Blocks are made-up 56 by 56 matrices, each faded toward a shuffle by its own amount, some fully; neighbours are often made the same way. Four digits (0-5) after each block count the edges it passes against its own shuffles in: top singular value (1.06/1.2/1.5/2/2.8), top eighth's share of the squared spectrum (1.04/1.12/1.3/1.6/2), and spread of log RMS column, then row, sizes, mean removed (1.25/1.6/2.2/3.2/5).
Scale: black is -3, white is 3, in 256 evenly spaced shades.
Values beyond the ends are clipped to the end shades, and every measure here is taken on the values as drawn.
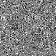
3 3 1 1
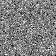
0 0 0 0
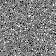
2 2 0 0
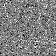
2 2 0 0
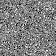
2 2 0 0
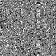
3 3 1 1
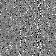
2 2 2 0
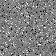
0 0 0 0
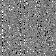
2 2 2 0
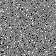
0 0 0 0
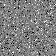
0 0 0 0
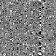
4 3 2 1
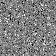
1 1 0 0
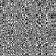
4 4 3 2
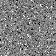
2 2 0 0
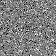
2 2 0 0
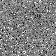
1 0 0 0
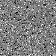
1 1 1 0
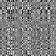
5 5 4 4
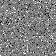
0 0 0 0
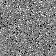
0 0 0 0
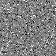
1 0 0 0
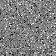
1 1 0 0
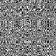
4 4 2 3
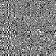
4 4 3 2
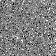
3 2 1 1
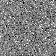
1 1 0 0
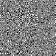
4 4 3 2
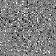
3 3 2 1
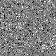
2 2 0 1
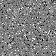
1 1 0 0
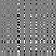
5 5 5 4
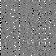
4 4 2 1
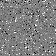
1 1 0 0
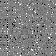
3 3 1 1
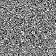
3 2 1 0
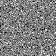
3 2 0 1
